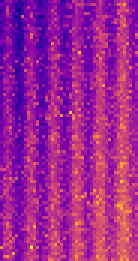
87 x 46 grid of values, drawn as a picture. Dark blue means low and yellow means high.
Ninth with the highest average: bottom right. Odd rows or columns: none. Ninth with the lowest average: top left. Stripes: upright, repeating 6 times. Slope: up to the bottom right.
